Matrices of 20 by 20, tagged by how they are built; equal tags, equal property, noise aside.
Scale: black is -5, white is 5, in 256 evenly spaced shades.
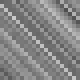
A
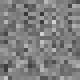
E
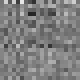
E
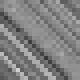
A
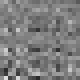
E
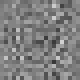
E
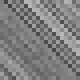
A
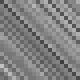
A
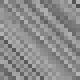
A
